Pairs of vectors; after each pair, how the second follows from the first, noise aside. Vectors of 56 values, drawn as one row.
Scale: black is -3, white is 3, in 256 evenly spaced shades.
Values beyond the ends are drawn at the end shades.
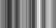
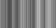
shrunk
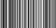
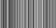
shrunk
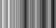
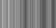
shrunk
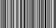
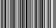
wrapped around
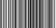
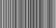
shrunk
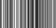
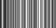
wrapped around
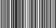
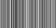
shrunk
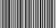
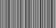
shrunk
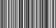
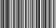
wrapped around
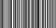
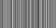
shrunk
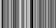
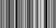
wrapped around
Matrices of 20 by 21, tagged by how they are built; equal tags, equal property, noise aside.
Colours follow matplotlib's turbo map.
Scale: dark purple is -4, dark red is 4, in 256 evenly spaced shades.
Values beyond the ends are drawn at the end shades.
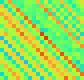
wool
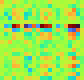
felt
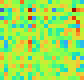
felt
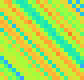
wool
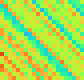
wool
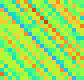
wool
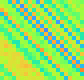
wool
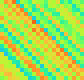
wool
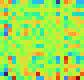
felt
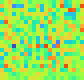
felt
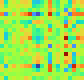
felt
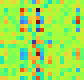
felt
